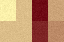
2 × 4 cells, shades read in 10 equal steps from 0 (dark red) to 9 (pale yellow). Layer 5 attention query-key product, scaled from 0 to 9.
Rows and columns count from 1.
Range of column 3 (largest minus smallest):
1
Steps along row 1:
down down up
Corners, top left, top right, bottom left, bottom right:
9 6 7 5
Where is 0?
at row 1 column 3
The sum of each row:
22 20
